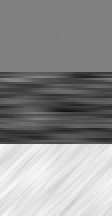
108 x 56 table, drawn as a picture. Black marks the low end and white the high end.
It is made of 3 by 1 panels. Panel 1,1: middling, flat. Panel 2,1: low, streaked across. Panel 3,1: very high, slanting up to the right, faint in contrast.
